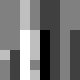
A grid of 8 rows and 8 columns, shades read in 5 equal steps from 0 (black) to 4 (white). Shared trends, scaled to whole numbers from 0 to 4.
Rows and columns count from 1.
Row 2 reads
2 2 3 2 1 1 2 2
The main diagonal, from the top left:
2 2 3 3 0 1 2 1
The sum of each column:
17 13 29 20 3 8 16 11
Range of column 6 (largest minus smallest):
0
